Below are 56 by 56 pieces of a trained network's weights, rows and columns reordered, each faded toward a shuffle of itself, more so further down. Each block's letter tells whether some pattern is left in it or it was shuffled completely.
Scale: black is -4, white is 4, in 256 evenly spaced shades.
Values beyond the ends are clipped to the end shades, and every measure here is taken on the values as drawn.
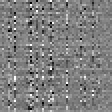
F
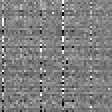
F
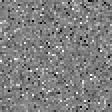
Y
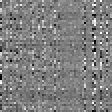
F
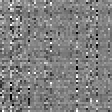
F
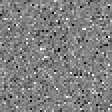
Y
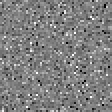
Y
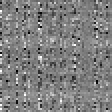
F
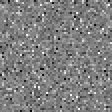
Y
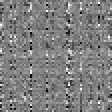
F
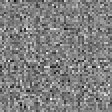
F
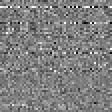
F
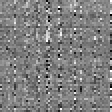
F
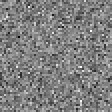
Y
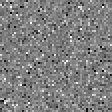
Y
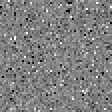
Y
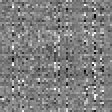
F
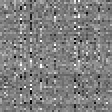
F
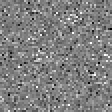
Y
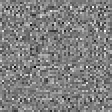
F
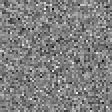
Y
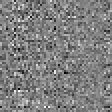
F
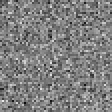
F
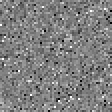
Y
